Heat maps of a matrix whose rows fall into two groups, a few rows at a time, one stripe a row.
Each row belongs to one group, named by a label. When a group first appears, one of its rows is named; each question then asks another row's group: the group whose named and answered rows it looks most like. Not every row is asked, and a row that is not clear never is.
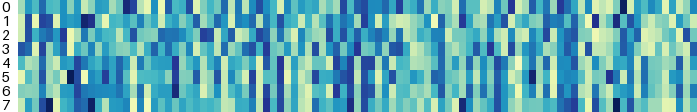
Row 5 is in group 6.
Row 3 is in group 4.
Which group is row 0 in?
4
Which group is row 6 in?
6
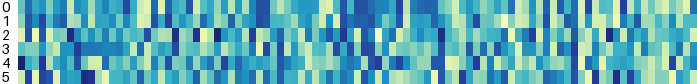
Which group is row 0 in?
4
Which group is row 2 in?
6
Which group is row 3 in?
6
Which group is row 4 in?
4
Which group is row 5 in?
6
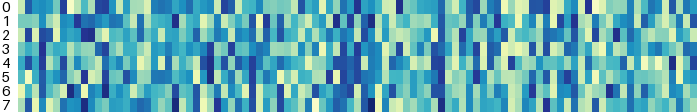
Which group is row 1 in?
6
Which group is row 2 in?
6
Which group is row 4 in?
4
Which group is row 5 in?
4
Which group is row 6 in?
6
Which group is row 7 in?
6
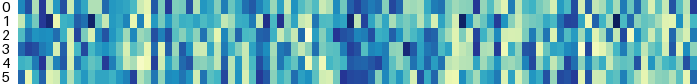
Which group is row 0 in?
4
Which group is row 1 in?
6
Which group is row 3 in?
4
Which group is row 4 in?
4
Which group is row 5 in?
4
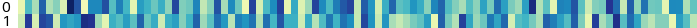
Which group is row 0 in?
6
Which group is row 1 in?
6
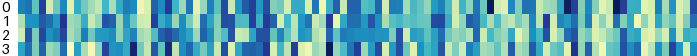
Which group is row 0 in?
4
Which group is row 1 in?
4
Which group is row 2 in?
4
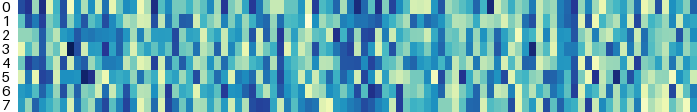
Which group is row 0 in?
4
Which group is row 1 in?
4
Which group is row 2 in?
6
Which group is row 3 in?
6
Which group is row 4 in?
4
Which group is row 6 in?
4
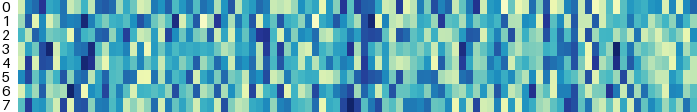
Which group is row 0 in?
4
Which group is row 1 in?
6
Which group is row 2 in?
4
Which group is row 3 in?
6
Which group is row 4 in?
6
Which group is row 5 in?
4
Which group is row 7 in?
4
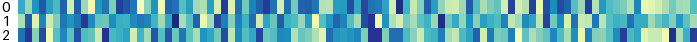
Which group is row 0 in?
4
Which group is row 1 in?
6
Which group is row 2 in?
4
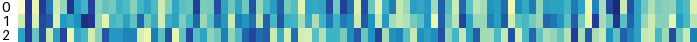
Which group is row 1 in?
6
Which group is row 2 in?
4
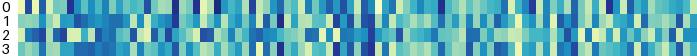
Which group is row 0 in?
6
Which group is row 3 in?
6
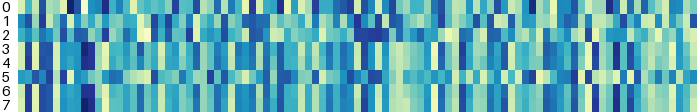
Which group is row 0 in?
6
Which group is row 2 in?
4
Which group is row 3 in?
6
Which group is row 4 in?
6
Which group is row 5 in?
4
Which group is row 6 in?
6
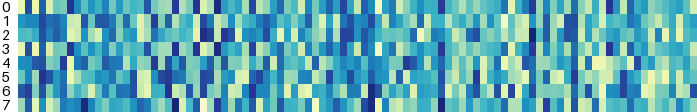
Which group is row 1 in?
4
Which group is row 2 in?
4
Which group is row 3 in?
6
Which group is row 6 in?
4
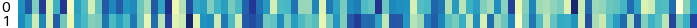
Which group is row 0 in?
4
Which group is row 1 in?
4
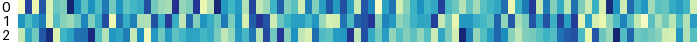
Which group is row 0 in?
6
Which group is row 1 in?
4
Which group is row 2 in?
6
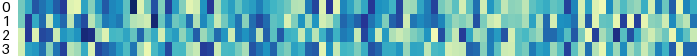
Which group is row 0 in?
4
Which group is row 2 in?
6
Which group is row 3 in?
4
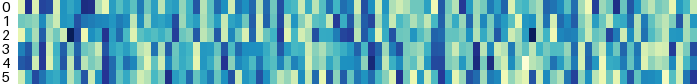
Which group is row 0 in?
6
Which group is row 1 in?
6
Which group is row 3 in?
4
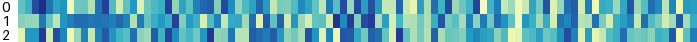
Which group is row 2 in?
4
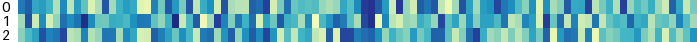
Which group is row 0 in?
4
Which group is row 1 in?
6
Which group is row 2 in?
4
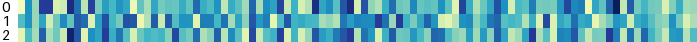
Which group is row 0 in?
6
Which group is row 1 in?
4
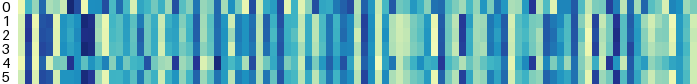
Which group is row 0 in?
6
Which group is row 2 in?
6
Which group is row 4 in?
6
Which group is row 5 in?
6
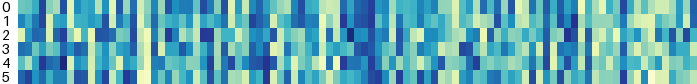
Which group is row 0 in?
4
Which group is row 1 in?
4
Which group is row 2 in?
4
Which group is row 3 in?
4
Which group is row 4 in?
4
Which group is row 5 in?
4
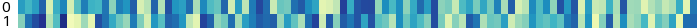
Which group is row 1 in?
4
